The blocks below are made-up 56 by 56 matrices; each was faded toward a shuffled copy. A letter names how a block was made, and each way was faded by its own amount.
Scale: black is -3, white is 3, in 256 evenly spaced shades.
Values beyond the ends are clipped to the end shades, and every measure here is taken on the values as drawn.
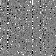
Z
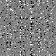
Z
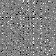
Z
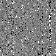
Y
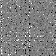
Z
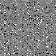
Z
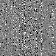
Y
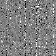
Y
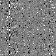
Y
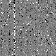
Z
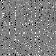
Z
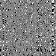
Z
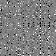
Z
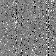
Y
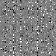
Z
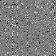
Z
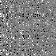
Z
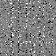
Z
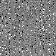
Y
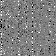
Z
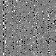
Z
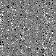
Y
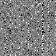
Y
